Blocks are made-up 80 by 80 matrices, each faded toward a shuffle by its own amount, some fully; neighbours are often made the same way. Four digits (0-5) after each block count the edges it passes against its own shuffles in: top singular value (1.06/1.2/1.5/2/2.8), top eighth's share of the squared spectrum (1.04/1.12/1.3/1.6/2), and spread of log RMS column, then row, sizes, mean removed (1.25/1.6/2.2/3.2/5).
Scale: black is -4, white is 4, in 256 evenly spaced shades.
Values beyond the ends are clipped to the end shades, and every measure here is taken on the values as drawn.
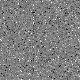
3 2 1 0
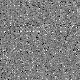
3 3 1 2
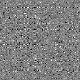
4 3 2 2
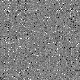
3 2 1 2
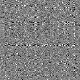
4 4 2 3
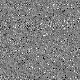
3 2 1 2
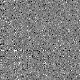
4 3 2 2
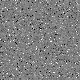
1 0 0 0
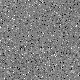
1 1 0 0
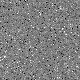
0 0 0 0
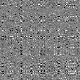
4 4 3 3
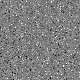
1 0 0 0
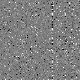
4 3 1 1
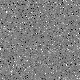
1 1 0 1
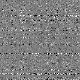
2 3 2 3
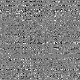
2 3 2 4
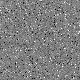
0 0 0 0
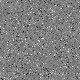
0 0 0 0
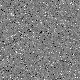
0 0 0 0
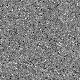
0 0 0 0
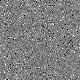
3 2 0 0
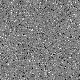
2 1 0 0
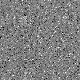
3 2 0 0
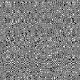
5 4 2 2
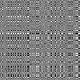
5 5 4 4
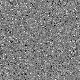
3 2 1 1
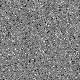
0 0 0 0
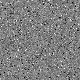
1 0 0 0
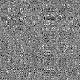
4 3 2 2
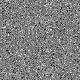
3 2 1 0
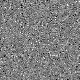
3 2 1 0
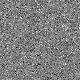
2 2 0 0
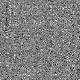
3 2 1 1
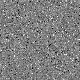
2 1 0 0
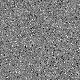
2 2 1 0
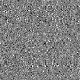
4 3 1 2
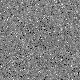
0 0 0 0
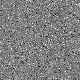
2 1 0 0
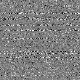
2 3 0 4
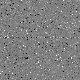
2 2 0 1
